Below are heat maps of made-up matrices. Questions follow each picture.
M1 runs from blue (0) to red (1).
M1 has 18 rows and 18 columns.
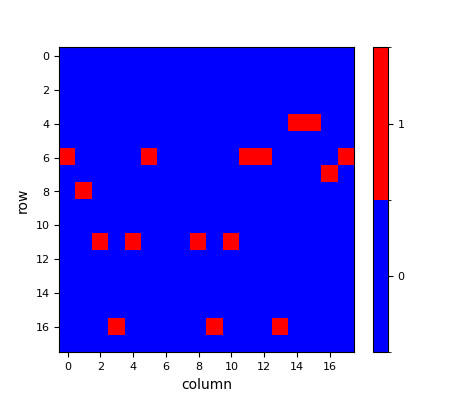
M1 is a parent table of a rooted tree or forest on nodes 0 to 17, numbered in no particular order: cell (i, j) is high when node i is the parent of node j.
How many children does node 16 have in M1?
3
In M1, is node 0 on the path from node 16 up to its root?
no
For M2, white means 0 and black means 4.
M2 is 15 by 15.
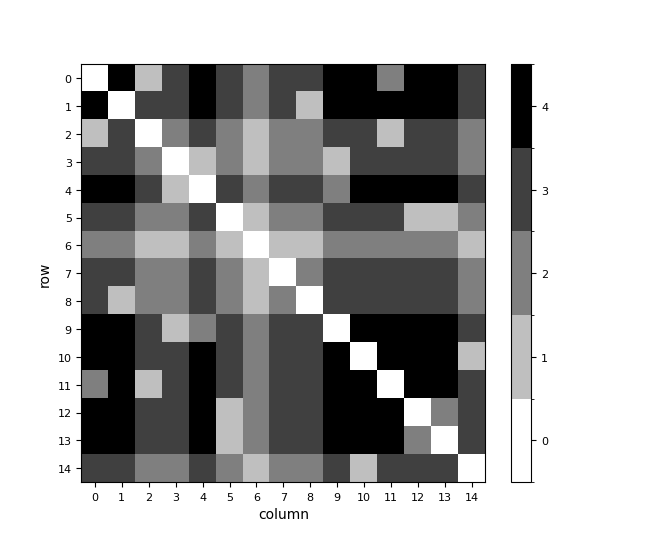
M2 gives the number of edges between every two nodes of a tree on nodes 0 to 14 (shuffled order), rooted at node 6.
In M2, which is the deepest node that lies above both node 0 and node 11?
2
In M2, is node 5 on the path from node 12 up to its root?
yes
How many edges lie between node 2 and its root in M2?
1
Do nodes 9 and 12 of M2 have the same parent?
no
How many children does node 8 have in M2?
1
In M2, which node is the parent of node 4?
3
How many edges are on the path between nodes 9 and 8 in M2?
3
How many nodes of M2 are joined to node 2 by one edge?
3
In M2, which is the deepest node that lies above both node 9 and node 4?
3
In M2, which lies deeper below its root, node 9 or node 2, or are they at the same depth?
node 9
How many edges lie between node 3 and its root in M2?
1
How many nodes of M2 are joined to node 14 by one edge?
2
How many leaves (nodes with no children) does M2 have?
9
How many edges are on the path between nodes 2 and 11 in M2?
1
